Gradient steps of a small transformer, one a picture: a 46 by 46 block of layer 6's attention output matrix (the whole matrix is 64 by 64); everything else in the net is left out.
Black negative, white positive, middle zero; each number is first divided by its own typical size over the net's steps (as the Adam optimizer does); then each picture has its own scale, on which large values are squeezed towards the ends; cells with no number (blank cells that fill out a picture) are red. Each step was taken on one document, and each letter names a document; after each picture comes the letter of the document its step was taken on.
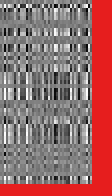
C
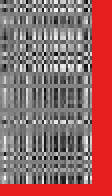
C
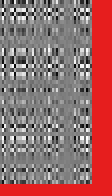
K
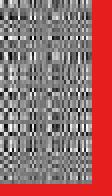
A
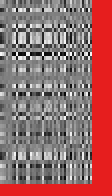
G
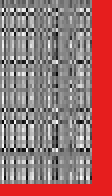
K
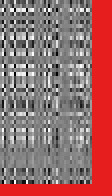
K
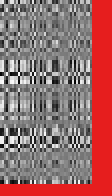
A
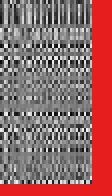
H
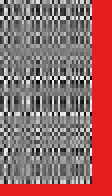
H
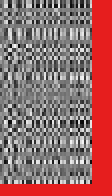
H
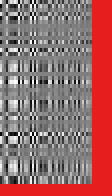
A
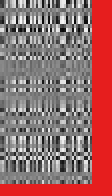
G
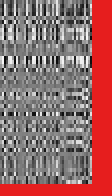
H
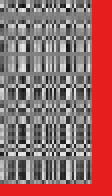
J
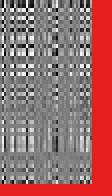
K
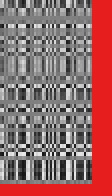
J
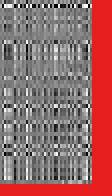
C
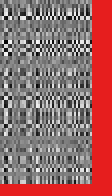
H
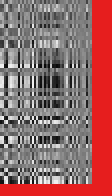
A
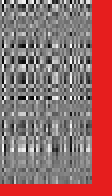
K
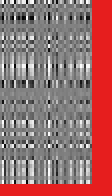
K
